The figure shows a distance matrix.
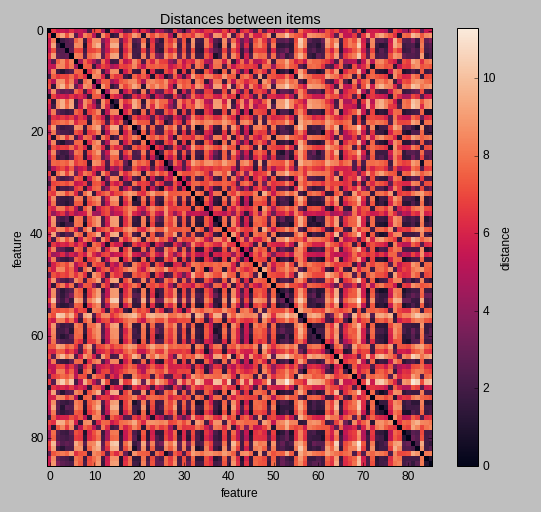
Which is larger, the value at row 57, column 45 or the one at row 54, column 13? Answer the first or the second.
the first
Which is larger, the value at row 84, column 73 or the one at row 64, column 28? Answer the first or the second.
the second
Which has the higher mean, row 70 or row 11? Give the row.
11
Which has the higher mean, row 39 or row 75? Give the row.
39
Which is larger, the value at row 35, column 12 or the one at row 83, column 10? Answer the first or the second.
the second
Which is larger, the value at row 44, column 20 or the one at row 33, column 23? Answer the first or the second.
the second
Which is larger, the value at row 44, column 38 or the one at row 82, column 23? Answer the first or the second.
the second
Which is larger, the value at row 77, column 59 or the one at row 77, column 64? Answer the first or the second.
the first
